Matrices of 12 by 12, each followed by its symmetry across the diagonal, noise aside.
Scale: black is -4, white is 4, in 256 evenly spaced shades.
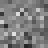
neither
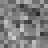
antisymmetric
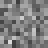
neither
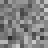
neither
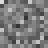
symmetric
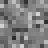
antisymmetric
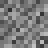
symmetric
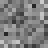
symmetric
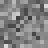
symmetric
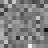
antisymmetric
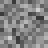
symmetric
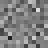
antisymmetric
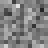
neither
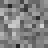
neither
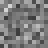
symmetric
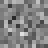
neither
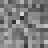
antisymmetric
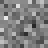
symmetric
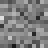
neither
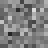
antisymmetric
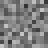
antisymmetric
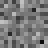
symmetric
